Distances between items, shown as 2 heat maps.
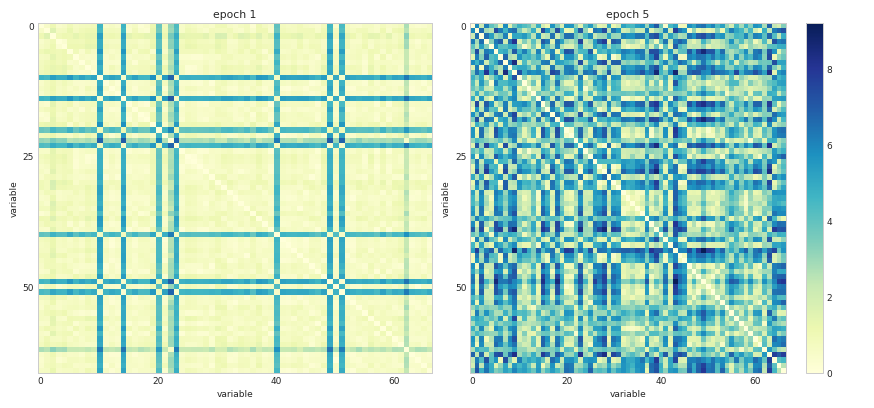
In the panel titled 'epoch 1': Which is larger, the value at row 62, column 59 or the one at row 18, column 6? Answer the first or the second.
the first
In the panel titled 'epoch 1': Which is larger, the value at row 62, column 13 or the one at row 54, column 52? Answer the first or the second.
the first
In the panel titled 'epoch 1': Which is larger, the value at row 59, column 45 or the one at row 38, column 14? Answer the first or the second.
the second
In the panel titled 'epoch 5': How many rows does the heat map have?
67
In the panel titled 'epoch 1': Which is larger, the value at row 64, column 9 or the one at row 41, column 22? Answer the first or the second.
the second
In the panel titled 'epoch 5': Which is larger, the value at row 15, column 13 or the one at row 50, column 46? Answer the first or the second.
the first
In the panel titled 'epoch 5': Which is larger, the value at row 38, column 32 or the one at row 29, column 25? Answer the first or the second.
the second
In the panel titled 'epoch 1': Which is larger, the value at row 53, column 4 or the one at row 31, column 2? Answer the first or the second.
the second
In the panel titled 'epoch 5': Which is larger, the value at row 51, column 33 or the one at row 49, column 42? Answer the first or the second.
the second
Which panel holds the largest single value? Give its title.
epoch 5
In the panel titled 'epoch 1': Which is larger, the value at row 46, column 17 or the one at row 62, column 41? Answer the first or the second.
the second
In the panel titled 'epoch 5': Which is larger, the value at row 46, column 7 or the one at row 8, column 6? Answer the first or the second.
the first
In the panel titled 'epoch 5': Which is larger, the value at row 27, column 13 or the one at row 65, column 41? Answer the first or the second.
the first
